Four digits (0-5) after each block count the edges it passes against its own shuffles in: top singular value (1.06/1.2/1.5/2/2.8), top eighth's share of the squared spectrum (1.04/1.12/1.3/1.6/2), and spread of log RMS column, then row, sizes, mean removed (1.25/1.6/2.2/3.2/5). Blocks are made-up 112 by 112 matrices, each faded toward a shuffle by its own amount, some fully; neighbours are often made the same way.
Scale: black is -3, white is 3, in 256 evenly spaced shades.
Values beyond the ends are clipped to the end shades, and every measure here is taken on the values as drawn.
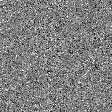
2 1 0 0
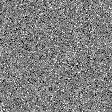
0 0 0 0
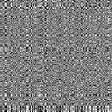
5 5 4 4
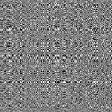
5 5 4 4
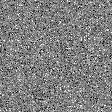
1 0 0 0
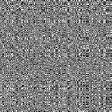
5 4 3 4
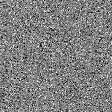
3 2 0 0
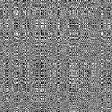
5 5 4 4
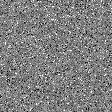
0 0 0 0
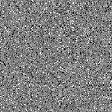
4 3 2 2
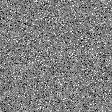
1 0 0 0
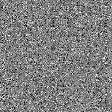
3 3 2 1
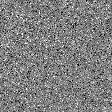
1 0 0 0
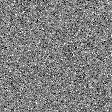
0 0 0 0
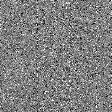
1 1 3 0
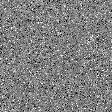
0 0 1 0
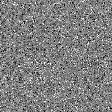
4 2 1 1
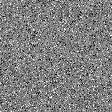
3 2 0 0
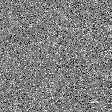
3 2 0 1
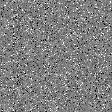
1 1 2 0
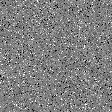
0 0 0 0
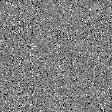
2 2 3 0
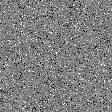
0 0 0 0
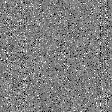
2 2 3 0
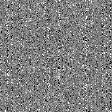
1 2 4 0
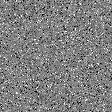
0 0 0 0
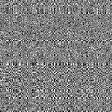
5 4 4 4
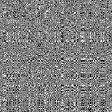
5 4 3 3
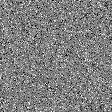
2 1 0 0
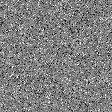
1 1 0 0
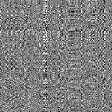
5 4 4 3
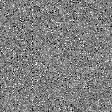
3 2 1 0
